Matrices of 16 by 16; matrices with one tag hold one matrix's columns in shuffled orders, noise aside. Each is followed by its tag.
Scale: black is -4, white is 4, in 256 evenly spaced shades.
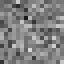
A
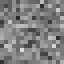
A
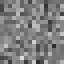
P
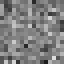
P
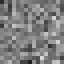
P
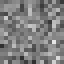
P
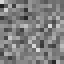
A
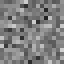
A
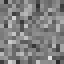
P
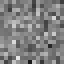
P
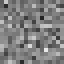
A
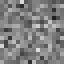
A
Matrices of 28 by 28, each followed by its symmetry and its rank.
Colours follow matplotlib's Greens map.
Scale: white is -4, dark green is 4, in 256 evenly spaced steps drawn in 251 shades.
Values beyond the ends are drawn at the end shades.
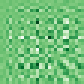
antisymmetric, rank two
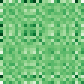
symmetric, rank two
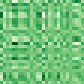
antisymmetric, rank two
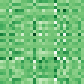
neither, rank two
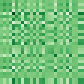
symmetric, rank two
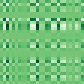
neither, rank one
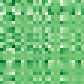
antisymmetric, rank two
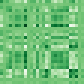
symmetric, rank two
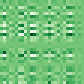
neither, rank two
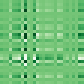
neither, rank one
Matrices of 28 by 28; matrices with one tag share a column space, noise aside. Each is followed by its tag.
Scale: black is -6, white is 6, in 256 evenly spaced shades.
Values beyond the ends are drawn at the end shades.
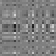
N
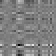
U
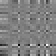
U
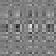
N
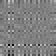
U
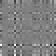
U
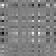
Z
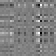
Z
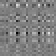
Z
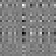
Z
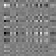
Z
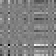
U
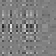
N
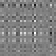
Z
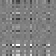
U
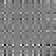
U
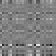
U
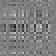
N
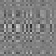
N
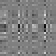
N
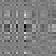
N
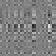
N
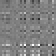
U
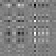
Z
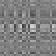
N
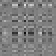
Z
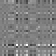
U
